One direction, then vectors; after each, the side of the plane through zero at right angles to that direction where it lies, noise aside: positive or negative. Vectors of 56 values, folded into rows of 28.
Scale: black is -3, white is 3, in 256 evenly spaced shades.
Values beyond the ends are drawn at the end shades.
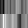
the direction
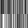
positive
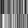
positive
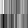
negative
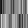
positive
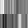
negative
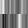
negative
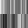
negative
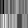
positive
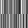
negative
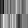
positive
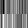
positive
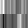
negative
